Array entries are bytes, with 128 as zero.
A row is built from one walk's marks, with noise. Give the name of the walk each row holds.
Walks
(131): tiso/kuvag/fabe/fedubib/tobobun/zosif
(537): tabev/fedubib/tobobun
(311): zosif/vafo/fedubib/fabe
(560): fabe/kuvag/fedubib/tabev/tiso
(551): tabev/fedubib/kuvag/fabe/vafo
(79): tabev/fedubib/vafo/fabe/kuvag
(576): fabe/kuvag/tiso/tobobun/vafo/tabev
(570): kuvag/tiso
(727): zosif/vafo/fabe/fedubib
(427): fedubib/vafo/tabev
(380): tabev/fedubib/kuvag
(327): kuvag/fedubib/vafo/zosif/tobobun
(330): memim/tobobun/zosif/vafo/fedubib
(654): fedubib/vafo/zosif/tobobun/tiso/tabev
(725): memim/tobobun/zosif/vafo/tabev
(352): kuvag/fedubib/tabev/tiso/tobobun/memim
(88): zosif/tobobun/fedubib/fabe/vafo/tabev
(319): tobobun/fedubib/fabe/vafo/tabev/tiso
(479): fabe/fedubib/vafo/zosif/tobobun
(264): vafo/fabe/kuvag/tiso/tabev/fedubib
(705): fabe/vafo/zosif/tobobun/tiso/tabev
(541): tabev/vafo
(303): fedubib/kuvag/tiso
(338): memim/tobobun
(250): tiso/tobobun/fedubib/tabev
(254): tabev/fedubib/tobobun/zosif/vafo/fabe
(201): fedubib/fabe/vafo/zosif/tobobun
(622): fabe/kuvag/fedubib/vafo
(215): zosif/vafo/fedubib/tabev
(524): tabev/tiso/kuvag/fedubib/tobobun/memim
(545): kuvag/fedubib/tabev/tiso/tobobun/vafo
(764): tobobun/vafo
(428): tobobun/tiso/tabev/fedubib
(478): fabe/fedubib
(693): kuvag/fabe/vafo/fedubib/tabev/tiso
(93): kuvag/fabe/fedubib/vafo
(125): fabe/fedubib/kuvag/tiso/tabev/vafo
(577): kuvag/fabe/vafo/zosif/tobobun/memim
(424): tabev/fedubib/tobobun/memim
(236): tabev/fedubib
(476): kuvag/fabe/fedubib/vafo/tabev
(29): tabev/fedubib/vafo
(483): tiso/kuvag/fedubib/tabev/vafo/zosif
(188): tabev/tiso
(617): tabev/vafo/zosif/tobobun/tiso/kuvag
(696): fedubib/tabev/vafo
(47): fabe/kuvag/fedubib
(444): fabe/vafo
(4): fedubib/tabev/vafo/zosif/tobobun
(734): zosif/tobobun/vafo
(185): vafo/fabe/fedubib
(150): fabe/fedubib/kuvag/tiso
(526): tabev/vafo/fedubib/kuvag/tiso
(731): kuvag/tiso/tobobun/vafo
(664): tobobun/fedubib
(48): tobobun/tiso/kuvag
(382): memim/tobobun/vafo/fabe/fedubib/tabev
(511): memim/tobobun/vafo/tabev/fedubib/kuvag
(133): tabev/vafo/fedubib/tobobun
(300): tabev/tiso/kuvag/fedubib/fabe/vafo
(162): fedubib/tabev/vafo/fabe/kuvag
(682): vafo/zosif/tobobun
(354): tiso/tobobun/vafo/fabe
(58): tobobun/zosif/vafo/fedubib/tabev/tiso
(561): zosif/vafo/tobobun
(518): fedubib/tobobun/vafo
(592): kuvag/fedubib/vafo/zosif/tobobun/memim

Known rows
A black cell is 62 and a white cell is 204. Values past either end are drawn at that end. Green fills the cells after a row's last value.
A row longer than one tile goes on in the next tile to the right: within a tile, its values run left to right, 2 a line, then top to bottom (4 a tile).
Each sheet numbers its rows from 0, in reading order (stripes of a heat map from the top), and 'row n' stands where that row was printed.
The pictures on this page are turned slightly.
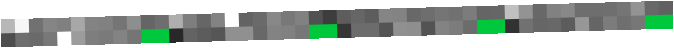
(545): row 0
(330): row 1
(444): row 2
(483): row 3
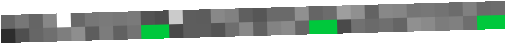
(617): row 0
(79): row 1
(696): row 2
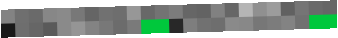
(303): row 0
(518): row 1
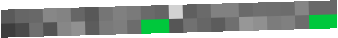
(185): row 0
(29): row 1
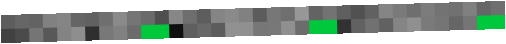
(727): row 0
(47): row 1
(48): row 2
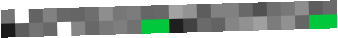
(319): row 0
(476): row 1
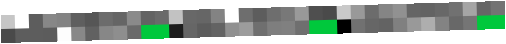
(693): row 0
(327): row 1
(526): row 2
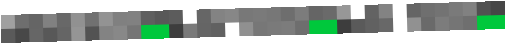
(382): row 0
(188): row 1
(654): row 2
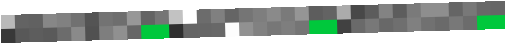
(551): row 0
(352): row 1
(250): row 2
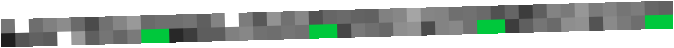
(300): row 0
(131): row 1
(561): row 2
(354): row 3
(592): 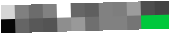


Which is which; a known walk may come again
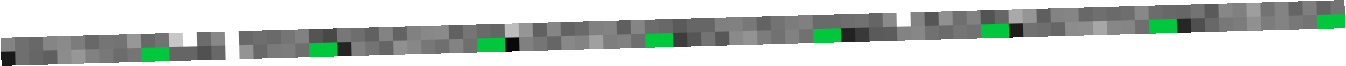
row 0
(303)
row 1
(58)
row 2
(664)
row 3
(133)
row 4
(478)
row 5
(131)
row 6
(427)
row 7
(576)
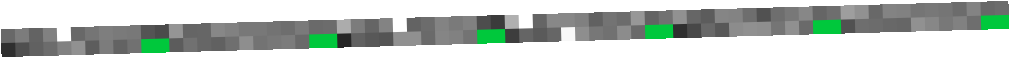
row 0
(617)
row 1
(236)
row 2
(330)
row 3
(560)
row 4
(93)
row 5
(696)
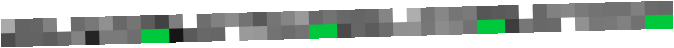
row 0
(254)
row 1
(125)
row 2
(734)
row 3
(188)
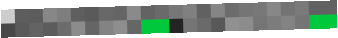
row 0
(79)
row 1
(338)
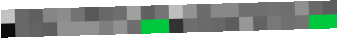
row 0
(622)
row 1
(483)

